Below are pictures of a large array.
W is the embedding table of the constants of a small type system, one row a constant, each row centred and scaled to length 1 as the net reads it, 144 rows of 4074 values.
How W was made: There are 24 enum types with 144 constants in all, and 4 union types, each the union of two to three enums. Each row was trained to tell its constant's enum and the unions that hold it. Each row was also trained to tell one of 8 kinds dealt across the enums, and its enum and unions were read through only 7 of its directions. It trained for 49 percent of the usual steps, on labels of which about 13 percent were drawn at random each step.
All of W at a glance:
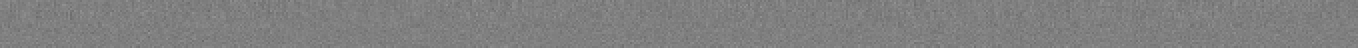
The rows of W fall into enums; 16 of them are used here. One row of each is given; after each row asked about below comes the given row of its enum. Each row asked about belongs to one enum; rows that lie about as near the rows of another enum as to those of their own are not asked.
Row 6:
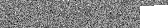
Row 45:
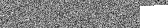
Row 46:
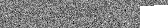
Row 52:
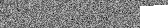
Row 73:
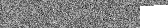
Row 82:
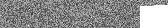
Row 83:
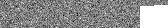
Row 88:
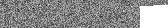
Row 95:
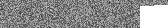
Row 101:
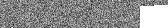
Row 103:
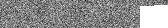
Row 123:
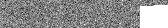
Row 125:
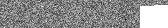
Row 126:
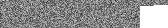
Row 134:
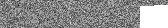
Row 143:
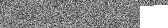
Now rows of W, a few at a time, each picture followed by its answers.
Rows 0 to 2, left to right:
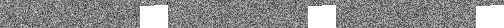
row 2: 6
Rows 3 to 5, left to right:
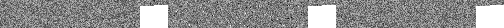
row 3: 101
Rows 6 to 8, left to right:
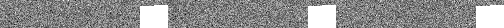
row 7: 134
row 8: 73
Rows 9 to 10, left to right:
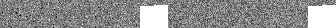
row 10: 46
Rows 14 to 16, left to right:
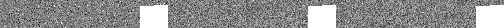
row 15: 126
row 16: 88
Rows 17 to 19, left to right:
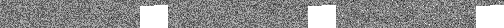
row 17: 103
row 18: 73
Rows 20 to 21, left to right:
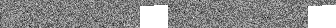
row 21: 134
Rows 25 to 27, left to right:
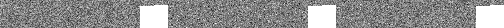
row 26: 134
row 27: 126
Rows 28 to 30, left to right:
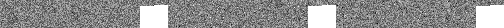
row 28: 103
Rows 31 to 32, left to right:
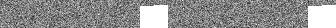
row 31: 52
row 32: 52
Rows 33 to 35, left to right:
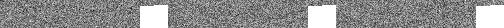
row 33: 52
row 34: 101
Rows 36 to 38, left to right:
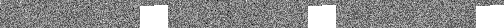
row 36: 6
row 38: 143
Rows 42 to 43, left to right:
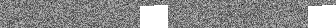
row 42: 143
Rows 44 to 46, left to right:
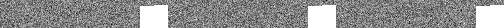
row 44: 6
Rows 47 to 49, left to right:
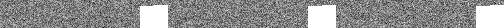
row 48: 143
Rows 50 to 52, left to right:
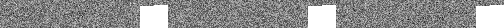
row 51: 83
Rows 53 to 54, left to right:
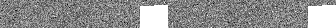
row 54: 46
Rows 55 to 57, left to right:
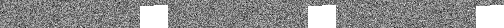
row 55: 52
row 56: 103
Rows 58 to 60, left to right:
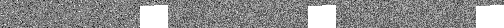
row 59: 143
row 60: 101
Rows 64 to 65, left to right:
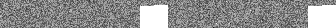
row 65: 95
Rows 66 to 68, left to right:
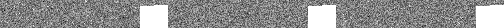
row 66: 45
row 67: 6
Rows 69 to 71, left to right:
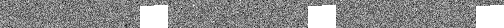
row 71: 134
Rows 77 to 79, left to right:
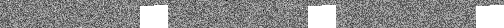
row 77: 46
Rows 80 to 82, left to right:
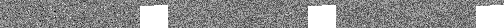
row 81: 73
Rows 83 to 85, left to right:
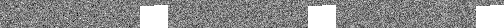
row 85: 83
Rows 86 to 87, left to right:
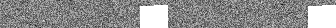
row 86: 73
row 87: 6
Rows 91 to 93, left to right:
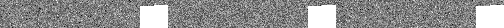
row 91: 46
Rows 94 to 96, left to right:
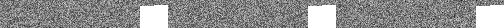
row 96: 101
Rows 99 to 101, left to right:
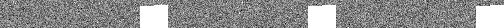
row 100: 95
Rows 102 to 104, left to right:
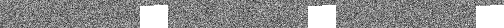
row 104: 45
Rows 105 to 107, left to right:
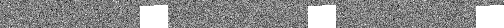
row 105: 73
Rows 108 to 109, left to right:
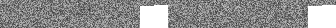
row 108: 126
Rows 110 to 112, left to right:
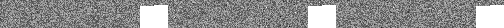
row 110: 95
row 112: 143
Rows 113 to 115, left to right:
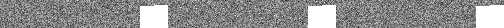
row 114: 143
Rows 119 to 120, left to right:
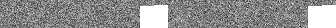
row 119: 95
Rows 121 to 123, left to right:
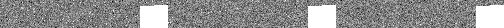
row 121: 45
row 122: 52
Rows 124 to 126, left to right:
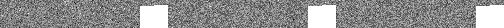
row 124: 125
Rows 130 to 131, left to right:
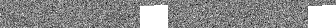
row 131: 6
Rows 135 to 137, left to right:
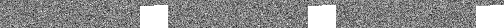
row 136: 73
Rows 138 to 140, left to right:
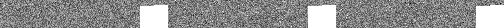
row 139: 45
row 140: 46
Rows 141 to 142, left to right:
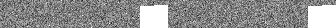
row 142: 83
